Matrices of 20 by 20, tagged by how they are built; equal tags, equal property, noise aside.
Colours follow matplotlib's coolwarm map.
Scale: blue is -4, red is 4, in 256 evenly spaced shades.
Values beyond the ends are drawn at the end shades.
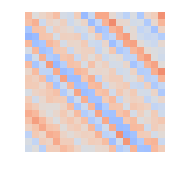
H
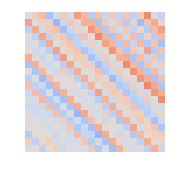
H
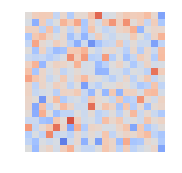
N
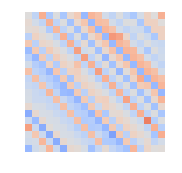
H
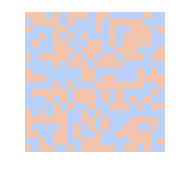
N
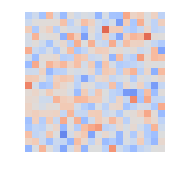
N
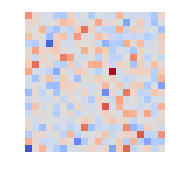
N
